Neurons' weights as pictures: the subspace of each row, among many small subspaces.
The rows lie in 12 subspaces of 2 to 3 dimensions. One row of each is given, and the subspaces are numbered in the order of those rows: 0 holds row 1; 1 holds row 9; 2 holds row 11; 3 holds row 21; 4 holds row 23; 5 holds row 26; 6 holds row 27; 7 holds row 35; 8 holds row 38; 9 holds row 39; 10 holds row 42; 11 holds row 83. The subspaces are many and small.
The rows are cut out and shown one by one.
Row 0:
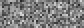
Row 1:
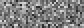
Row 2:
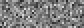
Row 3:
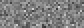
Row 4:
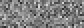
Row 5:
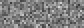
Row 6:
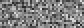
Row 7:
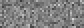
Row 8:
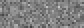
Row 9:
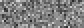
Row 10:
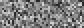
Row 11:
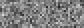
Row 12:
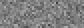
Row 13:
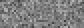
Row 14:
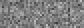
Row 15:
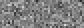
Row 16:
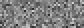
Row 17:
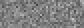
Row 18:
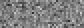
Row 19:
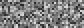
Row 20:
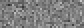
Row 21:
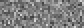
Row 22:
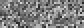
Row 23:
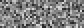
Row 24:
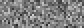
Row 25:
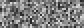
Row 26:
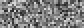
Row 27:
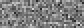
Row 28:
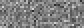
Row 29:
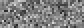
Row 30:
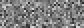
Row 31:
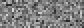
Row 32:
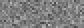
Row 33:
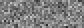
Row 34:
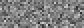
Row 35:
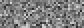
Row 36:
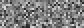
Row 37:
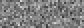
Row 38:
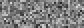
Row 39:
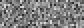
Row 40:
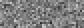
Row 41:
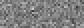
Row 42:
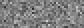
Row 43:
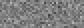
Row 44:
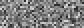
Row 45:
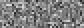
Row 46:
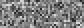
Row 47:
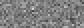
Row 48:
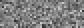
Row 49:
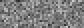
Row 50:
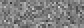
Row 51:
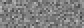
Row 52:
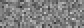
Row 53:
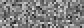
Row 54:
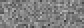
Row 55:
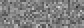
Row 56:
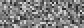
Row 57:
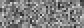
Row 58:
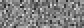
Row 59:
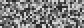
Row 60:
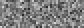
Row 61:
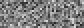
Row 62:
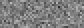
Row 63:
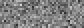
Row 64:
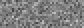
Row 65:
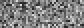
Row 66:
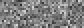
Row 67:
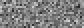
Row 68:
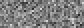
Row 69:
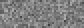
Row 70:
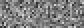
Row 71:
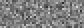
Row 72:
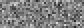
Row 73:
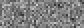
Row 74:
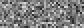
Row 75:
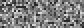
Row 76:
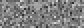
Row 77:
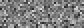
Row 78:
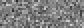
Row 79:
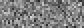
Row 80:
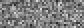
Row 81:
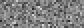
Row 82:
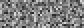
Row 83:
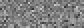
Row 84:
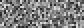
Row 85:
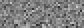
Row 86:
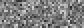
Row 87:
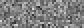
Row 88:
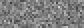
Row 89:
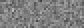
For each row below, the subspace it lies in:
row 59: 4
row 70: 4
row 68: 2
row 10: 3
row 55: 8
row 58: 9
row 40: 9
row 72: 6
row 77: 11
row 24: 3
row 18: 0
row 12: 10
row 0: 8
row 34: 11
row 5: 8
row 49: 1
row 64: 1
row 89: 1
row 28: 11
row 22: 4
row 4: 4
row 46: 10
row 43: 6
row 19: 11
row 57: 2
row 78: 1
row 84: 9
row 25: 2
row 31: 1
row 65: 0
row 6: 6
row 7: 7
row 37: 4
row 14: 11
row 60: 9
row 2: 4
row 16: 7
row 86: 5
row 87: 3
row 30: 7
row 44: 11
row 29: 5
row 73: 8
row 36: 7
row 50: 10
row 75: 5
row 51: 5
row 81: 3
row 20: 0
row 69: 1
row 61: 2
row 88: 10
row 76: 4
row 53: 3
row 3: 7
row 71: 4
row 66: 5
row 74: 10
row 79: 3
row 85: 7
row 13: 1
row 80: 6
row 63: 5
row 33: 0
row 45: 0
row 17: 2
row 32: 6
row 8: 2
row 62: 10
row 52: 9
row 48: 9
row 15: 0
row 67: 5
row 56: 6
